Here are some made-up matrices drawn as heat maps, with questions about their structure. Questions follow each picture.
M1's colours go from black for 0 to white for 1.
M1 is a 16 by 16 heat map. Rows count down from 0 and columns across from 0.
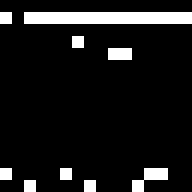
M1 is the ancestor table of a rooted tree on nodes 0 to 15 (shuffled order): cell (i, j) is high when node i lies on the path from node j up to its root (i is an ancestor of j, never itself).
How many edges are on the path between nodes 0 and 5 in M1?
2
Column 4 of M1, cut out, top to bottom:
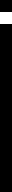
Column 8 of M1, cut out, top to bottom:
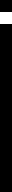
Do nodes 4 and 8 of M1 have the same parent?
yes
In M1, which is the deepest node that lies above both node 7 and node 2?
15
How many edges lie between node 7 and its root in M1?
2
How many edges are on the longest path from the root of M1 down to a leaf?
2
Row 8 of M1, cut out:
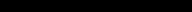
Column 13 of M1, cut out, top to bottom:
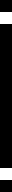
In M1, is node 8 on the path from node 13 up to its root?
no
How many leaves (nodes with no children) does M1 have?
11
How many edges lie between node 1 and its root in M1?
0
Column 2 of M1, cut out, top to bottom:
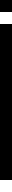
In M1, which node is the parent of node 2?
15
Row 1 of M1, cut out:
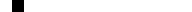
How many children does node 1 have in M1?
5
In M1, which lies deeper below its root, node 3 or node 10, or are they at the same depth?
node 10
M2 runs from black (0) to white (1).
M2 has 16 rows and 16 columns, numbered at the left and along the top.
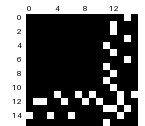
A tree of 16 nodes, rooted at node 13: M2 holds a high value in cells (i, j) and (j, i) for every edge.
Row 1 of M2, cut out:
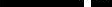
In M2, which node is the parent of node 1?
12
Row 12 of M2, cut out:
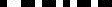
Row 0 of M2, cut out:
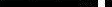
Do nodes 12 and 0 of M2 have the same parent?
no
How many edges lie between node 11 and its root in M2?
1
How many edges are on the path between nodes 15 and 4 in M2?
2
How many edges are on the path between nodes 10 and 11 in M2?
3
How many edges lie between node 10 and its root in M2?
2
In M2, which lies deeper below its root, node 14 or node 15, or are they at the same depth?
node 15
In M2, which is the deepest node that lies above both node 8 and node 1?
12
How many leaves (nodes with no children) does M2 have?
12
